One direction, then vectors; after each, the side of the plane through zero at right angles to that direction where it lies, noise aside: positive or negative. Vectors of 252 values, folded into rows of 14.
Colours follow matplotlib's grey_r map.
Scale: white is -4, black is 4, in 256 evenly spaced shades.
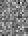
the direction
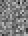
positive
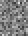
negative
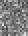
positive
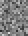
negative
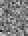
negative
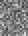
positive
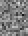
negative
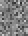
negative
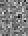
positive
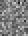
positive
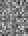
positive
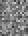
positive
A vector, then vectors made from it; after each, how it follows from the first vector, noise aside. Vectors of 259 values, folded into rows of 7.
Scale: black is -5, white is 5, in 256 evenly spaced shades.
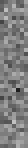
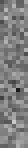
copied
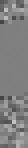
partly zeroed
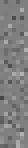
partly zeroed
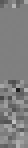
partly zeroed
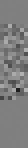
partly zeroed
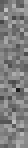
copied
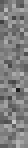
copied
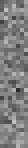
copied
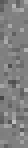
partly zeroed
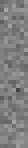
shrunk
